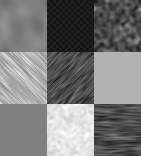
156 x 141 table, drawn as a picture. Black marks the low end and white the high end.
It is made of 3 by 3 panels. Panel 1,1: middling, smooth, faint in contrast. Panel 1,2: very low, checkered, faint in contrast. Panel 1,3: low, blotchy. Panel 2,1: high, slanting down to the right. Panel 2,2: low, slanting up to the right. Panel 2,3: high, flat. Panel 3,1: middling, flat. Panel 3,2: very high, blotchy, faint in contrast. Panel 3,3: low, streaked across.
